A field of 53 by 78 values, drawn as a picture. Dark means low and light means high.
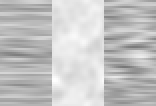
The table splits into one row of 3 panels. Panel 1,1: high, streaked across. Panel 1,2: very high, blotchy, faint in contrast. Panel 1,3: high, streaked across.
